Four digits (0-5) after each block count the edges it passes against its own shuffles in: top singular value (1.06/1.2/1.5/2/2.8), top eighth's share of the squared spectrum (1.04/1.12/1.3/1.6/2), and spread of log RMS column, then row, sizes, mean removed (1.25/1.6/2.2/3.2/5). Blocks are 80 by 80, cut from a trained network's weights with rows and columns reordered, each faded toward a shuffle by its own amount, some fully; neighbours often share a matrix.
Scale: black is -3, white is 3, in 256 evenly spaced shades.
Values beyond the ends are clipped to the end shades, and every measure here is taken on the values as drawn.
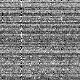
5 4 2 2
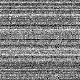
5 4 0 3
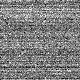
4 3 0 2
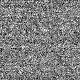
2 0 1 0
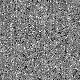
1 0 0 0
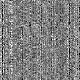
4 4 3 1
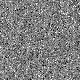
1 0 0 0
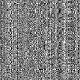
4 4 3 2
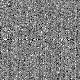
2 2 0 1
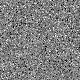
0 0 0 0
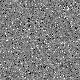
0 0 0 0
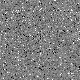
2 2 1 0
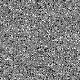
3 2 0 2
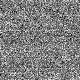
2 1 0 0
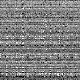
5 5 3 3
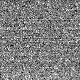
2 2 0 0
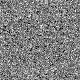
0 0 0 0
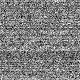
3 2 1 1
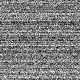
4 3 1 2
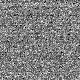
2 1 0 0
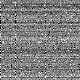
4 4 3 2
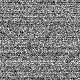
3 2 0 1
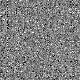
2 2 1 0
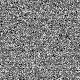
1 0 0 0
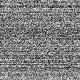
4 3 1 1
